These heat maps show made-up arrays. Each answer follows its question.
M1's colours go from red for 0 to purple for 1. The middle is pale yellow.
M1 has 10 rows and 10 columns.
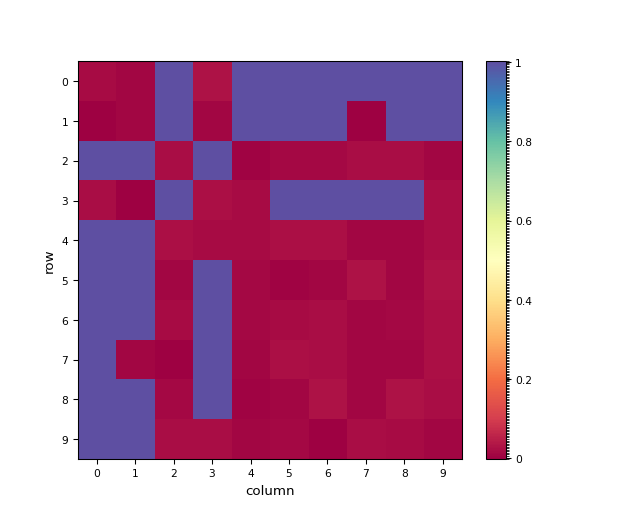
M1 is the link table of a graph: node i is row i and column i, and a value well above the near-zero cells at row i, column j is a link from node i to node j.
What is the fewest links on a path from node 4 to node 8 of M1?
2
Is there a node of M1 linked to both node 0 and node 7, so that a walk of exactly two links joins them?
no
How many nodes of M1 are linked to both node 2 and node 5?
3
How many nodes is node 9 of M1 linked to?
2
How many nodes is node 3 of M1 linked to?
5
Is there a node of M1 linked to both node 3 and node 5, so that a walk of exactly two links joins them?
no
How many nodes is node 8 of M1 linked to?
3
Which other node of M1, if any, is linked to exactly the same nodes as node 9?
node 4
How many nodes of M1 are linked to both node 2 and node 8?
3
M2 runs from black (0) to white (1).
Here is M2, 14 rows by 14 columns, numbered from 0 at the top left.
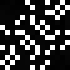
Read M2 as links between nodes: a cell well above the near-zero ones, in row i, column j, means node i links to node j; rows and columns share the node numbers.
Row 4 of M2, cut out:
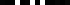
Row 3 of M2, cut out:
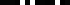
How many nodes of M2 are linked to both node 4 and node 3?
1
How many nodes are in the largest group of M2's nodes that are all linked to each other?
3
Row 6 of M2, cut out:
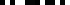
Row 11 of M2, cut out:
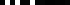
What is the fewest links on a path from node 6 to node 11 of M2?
1
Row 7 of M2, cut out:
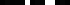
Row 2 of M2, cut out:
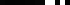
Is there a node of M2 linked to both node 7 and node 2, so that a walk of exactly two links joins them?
yes
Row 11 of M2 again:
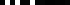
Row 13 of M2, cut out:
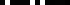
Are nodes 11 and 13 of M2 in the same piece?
yes
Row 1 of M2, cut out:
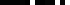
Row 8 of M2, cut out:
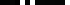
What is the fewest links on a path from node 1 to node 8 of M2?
2
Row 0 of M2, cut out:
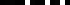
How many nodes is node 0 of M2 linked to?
3
